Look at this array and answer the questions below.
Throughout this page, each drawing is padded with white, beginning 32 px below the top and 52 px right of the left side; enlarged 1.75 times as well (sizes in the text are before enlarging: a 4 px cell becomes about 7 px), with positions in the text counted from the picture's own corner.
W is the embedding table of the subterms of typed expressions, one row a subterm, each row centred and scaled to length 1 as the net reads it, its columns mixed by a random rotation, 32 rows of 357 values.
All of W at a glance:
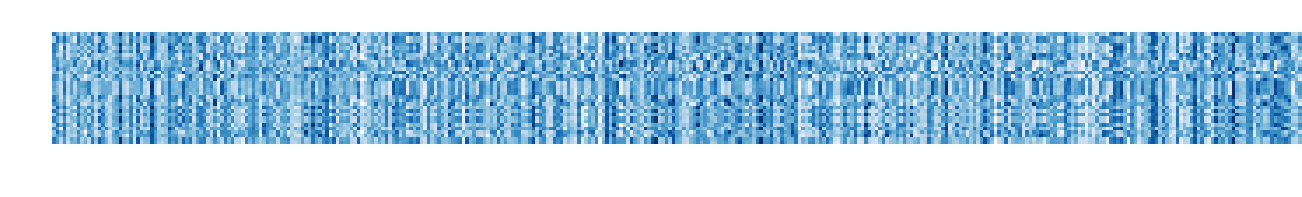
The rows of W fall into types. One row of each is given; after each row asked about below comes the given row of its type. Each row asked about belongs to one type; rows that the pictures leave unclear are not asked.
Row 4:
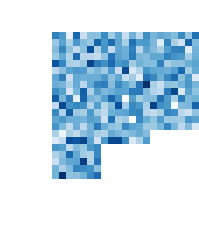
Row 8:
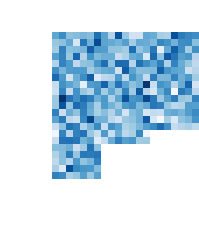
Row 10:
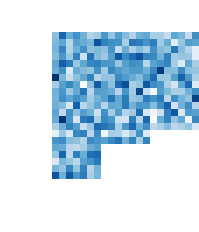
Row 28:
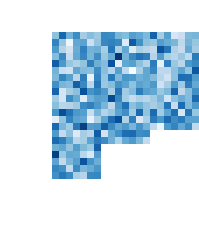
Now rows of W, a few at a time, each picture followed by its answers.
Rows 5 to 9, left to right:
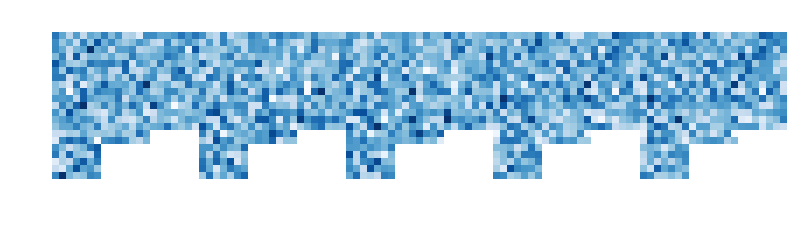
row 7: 28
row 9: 8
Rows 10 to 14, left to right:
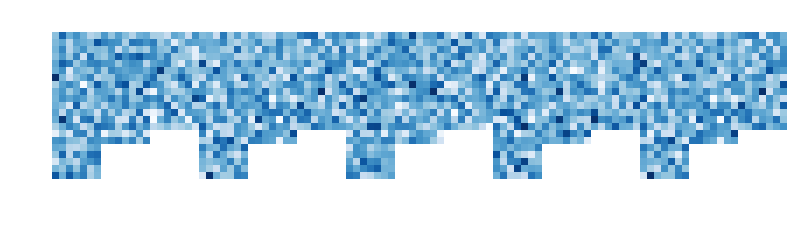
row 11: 4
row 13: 28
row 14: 4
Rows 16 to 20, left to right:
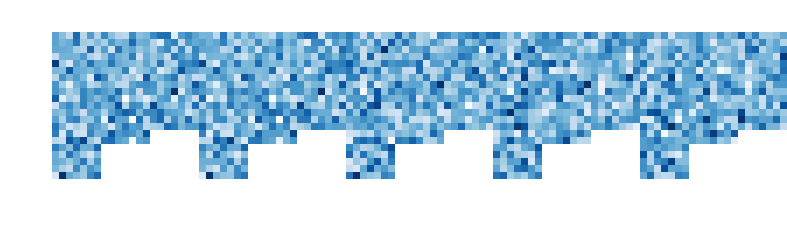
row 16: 4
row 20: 28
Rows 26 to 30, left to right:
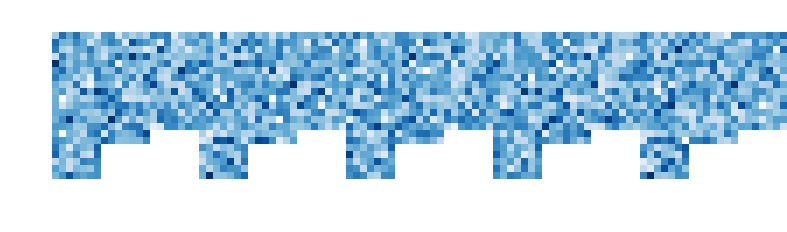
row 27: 4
